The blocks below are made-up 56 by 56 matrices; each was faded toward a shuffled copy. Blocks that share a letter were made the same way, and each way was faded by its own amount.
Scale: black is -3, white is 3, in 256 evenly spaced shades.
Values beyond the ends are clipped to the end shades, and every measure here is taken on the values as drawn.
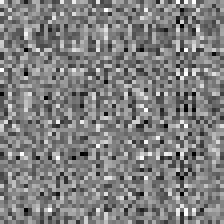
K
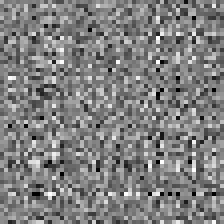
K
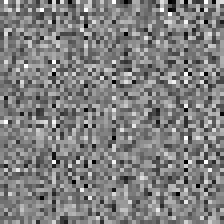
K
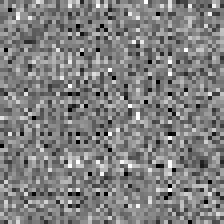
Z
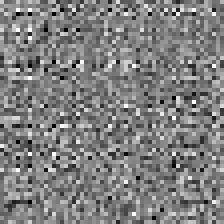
K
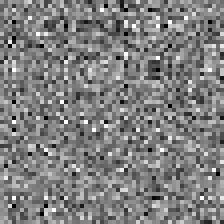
Z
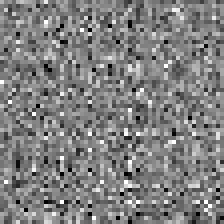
Z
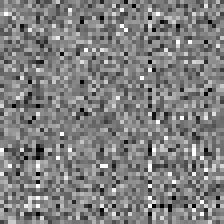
Z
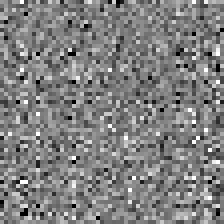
Z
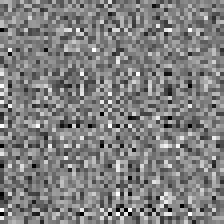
K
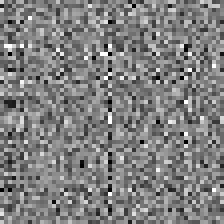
K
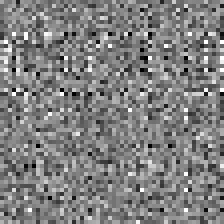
K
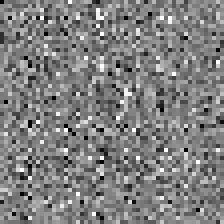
Z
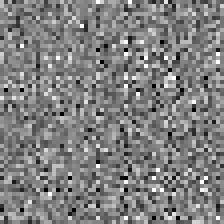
Z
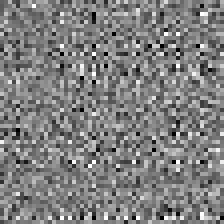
K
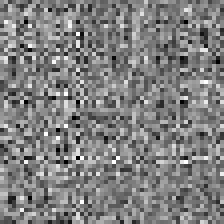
K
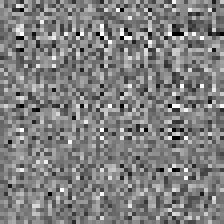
K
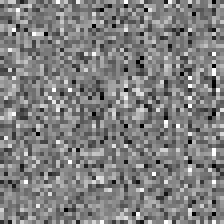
Z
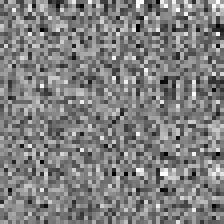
K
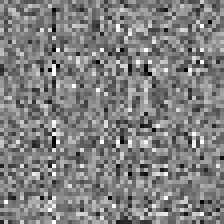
K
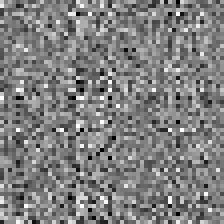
K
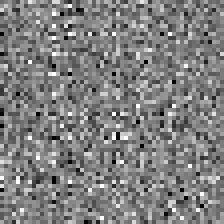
Z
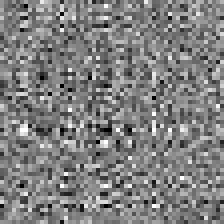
K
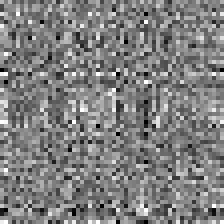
K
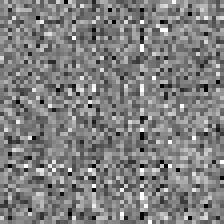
Z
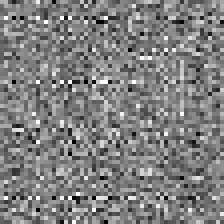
K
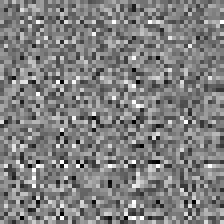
K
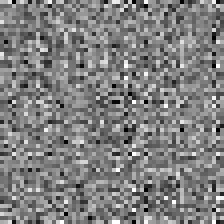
K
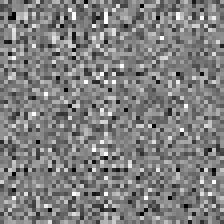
Z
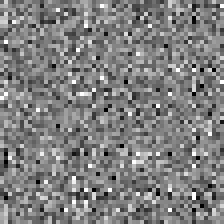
Z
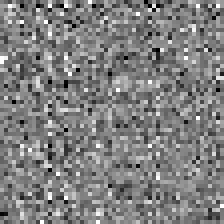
Z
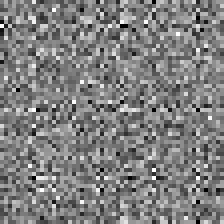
K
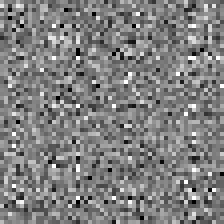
Z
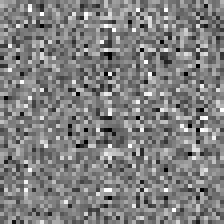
Z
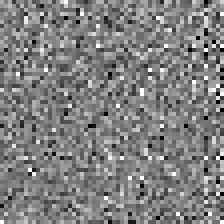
Z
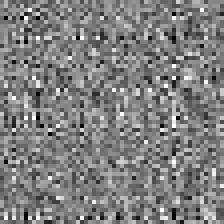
K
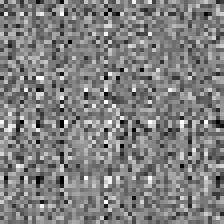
K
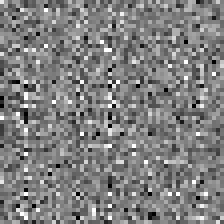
Z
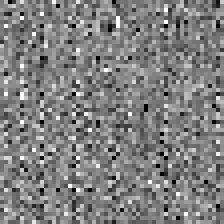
Z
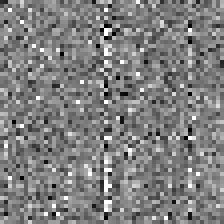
Z
